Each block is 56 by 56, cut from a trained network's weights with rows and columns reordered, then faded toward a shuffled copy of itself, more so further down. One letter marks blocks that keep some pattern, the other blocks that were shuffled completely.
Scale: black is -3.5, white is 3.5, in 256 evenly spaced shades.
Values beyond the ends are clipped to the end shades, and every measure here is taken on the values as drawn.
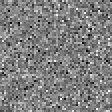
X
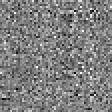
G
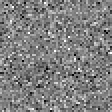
X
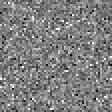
X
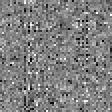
G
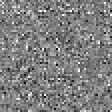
G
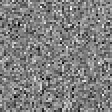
G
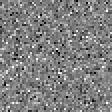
X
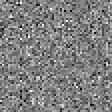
G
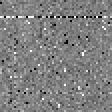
G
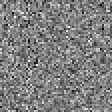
G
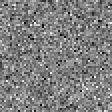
X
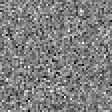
X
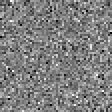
G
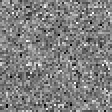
G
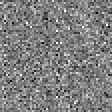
G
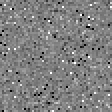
X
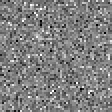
X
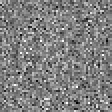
G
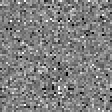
G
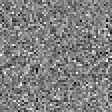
G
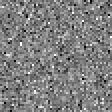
X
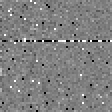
G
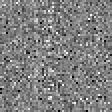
G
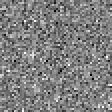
X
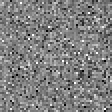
G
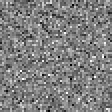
X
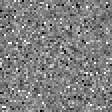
X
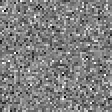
X
